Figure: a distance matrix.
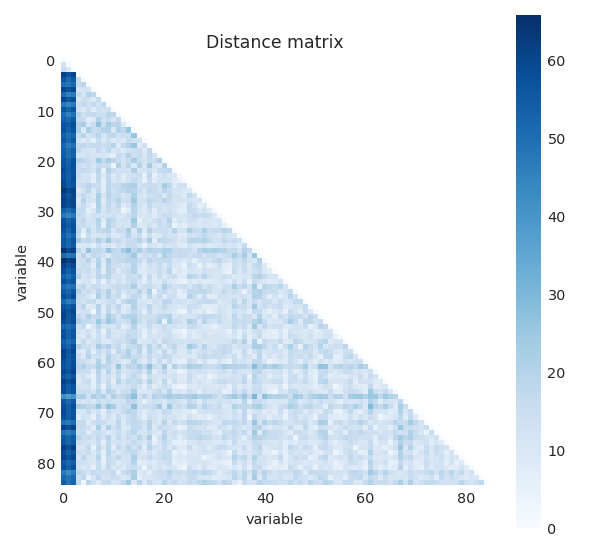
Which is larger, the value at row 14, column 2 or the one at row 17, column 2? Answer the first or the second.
the first
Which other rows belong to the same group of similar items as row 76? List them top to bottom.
3, 4, 5, 6, 7, 8, 9, 10, 11, 12, 13, 14, 15, 16, 17, 18, 19, 20, 21, 22, 23, 24, 25, 26, 27, 28, 29, 30, 31, 32, 33, 34, 35, 36, 37, 38, 39, 40, 41, 42, 43, 44, 45, 46, 47, 48, 49, 50, 51, 52, 53, 54, 55, 56, 57, 58, 59, 60, 61, 62, 63, 64, 65, 66, 67, 68, 69, 70, 71, 72, 73, 74, 75, 77, 78, 79, 80, 81, 82, 83, 84
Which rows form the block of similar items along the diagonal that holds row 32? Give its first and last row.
3 to 84
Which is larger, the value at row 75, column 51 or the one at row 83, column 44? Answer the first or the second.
the first
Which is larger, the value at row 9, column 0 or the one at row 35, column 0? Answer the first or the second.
the second
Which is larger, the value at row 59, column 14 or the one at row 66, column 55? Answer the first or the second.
the first
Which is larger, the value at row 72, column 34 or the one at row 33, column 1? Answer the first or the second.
the second
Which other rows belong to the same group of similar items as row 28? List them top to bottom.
3, 4, 5, 6, 7, 8, 9, 10, 11, 12, 13, 14, 15, 16, 17, 18, 19, 20, 21, 22, 23, 24, 25, 26, 27, 29, 30, 31, 32, 33, 34, 35, 36, 37, 38, 39, 40, 41, 42, 43, 44, 45, 46, 47, 48, 49, 50, 51, 52, 53, 54, 55, 56, 57, 58, 59, 60, 61, 62, 63, 64, 65, 66, 67, 68, 69, 70, 71, 72, 73, 74, 75, 76, 77, 78, 79, 80, 81, 82, 83, 84
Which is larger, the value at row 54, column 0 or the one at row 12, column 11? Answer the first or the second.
the first
